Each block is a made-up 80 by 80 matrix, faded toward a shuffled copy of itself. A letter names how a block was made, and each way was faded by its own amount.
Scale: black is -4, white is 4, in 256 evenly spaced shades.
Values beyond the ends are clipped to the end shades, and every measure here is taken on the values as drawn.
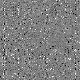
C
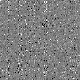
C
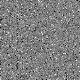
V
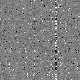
C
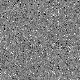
V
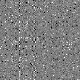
C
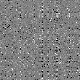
C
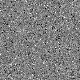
V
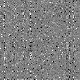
C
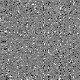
C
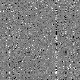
C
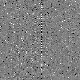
C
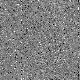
V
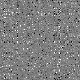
C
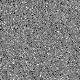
V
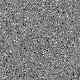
V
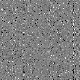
C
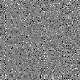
C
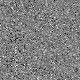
V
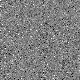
V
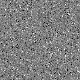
V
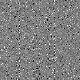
C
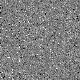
V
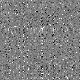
C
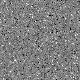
V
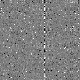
C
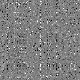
C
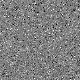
V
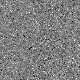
V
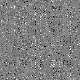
C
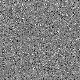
V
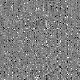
C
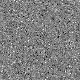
V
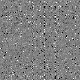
C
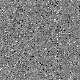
V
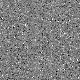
V
